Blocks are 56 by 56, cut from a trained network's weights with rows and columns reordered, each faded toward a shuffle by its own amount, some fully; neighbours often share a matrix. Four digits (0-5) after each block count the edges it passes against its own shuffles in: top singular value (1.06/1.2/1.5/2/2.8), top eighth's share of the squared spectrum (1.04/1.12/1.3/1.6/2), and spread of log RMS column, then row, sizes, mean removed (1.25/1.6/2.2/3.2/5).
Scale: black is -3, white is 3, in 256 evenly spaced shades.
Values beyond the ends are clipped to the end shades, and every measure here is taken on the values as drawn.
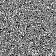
0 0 0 0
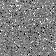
0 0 0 0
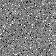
0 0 0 0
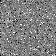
0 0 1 0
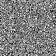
2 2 0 0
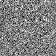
2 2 1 0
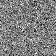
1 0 0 0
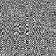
4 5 3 2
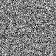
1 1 0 0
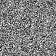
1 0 0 0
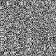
3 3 2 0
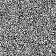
2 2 0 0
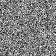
0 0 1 0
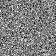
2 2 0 0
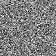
0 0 0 0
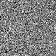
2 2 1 0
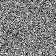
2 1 0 0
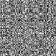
3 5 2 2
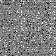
2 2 2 0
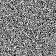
0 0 0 0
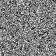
0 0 0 0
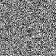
3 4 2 0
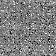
2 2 1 0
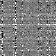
3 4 3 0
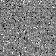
0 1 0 0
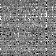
3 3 3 1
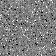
0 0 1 0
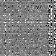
3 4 3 0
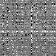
3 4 3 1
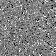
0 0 0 0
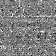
2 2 2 0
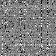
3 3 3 0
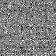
1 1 1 0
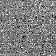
1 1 1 0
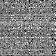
3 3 2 1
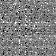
2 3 2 0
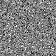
1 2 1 0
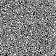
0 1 0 0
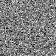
1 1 0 0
